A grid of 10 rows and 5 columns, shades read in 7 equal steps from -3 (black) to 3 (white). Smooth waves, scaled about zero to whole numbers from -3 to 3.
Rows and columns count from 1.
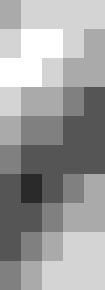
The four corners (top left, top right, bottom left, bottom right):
1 2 0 2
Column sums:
6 6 9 8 7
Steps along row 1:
up same same same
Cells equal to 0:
8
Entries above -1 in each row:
5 5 5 4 3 1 2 3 4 5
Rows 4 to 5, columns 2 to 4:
1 1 0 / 0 0 -1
